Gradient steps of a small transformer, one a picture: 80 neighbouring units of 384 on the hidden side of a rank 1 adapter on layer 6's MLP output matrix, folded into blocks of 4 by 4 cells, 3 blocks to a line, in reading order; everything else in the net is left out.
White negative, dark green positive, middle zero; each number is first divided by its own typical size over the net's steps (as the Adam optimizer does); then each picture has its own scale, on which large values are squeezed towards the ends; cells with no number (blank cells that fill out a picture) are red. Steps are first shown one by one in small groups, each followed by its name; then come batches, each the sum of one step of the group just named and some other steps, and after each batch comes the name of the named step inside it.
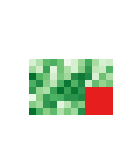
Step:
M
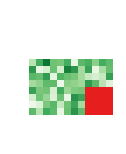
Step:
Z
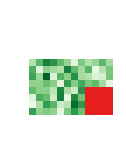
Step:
Z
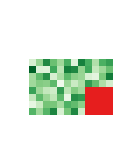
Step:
Z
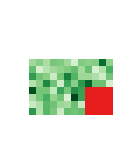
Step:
Z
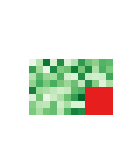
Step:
M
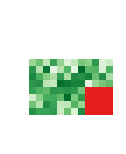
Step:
M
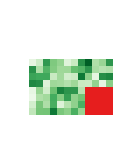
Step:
M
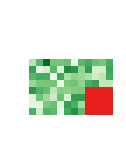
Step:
Z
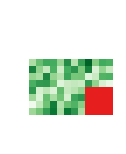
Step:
Z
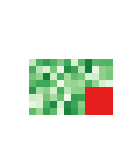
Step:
Z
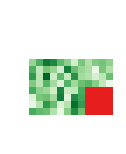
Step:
Z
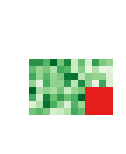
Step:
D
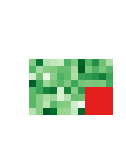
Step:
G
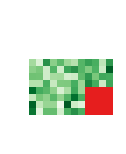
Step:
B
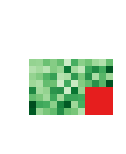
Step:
B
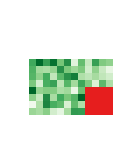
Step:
D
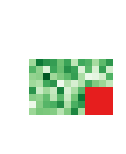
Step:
D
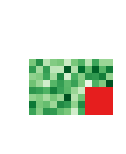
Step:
B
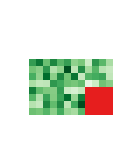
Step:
D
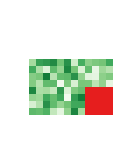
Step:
D
